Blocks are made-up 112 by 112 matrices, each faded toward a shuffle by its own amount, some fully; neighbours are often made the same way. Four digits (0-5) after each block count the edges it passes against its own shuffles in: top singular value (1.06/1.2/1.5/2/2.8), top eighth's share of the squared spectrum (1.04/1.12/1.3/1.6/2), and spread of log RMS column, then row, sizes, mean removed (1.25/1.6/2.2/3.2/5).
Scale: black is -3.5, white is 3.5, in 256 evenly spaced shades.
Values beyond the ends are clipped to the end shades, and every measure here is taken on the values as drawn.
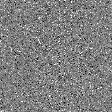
2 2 2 0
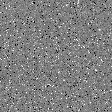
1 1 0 0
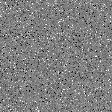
0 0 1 0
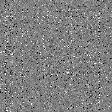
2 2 2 1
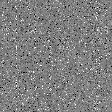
1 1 2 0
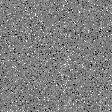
3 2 0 1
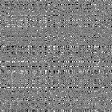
5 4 3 4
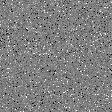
2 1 0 1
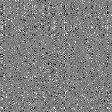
4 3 2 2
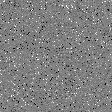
3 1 0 0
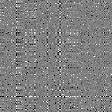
5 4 3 3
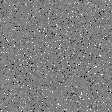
0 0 0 0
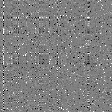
5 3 2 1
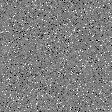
0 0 0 0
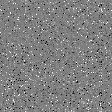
3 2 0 0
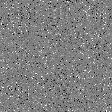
3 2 1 0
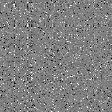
4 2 1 1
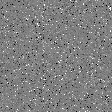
2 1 0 0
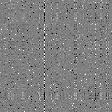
5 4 2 1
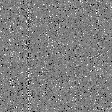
3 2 2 0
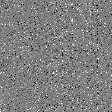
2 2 2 1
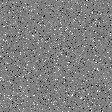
0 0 0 0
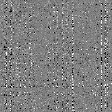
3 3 4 3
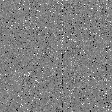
2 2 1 1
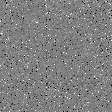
1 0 0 0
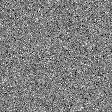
0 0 0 0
